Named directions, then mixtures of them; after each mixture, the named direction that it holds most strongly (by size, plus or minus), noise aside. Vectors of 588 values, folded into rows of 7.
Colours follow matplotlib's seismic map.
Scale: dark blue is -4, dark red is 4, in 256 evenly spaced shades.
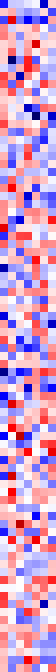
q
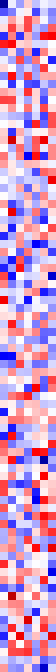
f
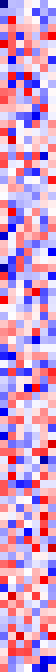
f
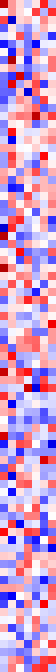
q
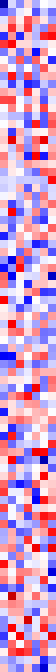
f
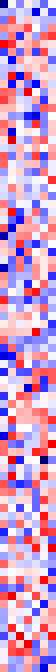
f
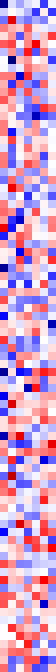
q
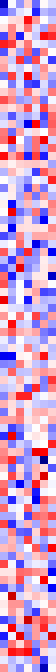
f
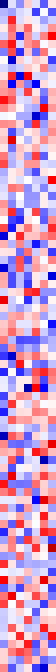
f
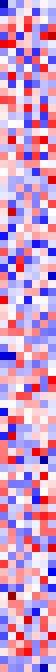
f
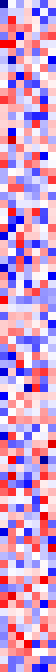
f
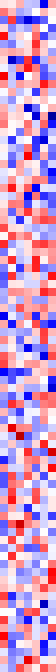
q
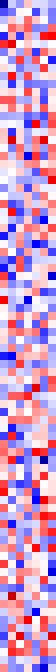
f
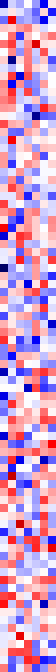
q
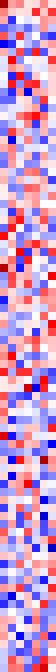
f
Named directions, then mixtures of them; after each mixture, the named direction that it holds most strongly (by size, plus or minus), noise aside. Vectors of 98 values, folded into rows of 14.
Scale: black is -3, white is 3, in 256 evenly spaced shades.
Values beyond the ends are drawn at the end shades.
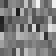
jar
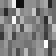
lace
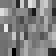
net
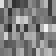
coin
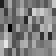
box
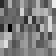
box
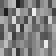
lace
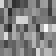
coin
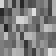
coin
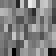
net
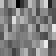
lace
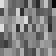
jar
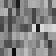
jar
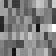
jar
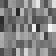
jar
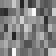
net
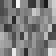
net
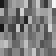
jar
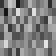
lace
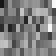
box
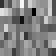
net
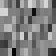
net
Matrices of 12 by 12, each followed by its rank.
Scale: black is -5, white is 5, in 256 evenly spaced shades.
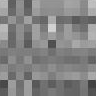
two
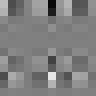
one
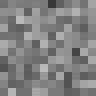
full rank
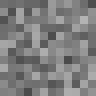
full rank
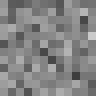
full rank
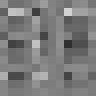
two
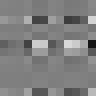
one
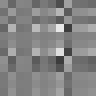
one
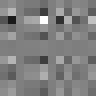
one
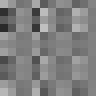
one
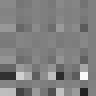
one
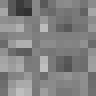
two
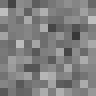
full rank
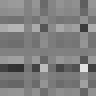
one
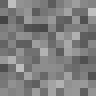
full rank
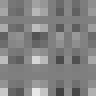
one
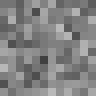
full rank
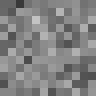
full rank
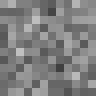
full rank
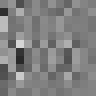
two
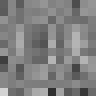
two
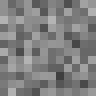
full rank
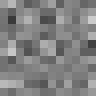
two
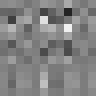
two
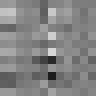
two
